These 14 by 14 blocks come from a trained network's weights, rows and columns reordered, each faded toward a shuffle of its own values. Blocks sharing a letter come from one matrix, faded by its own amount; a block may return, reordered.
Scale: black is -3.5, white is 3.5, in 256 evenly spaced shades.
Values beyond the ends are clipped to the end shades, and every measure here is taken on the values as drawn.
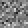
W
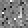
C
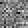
W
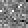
C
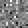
C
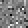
C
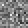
W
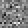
C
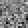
C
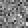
W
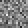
W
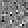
C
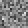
W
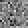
W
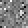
C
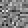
W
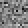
W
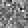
W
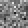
W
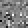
C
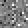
C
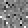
C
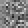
W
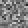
W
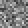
W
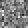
W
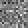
W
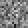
W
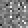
C
